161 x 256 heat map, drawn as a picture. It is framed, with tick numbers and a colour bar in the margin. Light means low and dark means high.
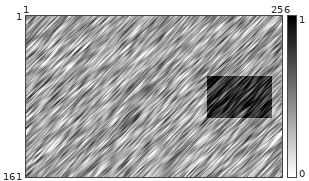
Streaks slant up to the right. In the middle right lies a patch that is higher than the rest. The ninth with the highest average is the middle right. On average the colour sits 40% of the way up the scale.
